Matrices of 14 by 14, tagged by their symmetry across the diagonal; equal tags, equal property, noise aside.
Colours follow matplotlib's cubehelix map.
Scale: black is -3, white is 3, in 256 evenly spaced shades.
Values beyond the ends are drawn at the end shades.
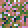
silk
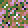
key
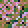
key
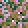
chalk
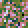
silk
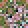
key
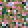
chalk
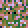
silk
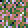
silk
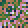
key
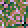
key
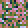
silk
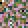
chalk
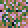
silk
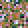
chalk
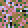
key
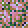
key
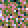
chalk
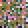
chalk
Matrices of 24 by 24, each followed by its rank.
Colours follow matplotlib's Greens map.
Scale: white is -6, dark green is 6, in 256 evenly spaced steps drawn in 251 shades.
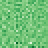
five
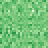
five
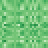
two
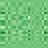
two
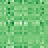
two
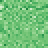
five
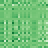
two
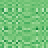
two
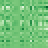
two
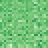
five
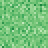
five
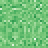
five
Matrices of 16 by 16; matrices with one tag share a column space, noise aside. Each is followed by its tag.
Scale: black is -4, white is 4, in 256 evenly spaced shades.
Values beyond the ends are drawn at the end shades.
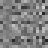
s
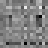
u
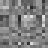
u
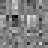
u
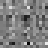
u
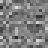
s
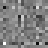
u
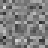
s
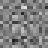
s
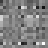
u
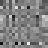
u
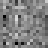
u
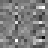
s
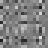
s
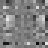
u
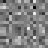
s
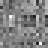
u
